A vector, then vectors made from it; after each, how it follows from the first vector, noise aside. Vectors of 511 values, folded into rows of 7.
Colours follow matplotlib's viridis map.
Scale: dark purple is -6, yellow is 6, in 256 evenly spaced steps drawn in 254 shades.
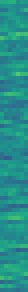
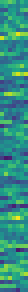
scaled up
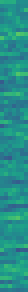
copied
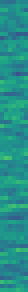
negated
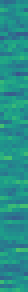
negated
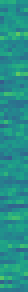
copied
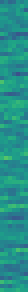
negated
